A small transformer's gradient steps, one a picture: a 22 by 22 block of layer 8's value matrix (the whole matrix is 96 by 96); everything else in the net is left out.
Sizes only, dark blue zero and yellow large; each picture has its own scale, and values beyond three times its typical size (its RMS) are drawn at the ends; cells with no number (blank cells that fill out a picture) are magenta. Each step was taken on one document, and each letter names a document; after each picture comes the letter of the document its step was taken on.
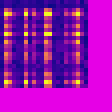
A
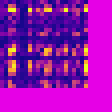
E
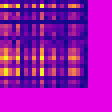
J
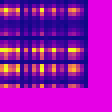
J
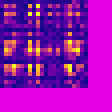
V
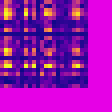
J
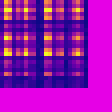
A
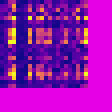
E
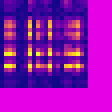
V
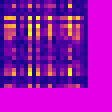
V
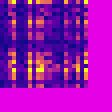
E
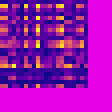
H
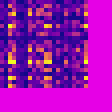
E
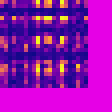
H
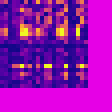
H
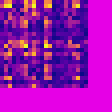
A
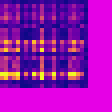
J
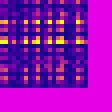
H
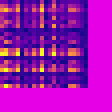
J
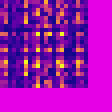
H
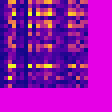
V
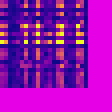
H
